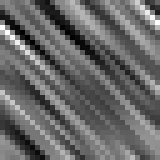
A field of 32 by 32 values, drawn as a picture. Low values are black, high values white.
Average level on the scale: 40%. Mirror symmetry: none. Slope: none. Calmest part: bottom right. Odd rows or columns: none. Ninth with the highest average: top right.
